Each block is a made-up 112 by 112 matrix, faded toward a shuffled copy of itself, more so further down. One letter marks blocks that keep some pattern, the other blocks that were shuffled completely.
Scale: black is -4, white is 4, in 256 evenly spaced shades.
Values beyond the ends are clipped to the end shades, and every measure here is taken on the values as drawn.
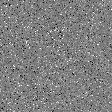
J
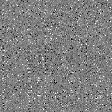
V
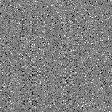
V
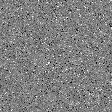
J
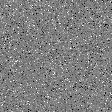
J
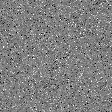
J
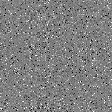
V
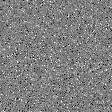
J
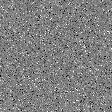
J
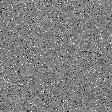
J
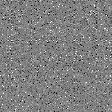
V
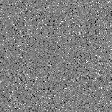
V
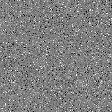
V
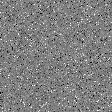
J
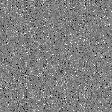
V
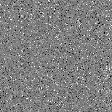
V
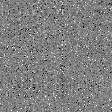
V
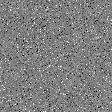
J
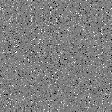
V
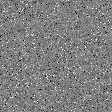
J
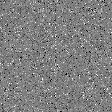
V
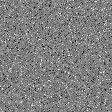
J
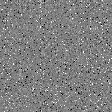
V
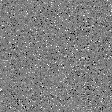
V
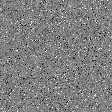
J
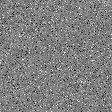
J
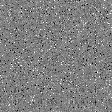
V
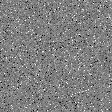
J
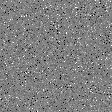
J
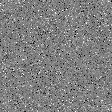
J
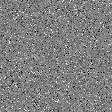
V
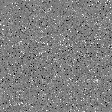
V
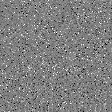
V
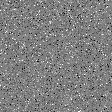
J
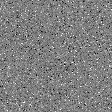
J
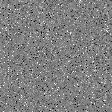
V
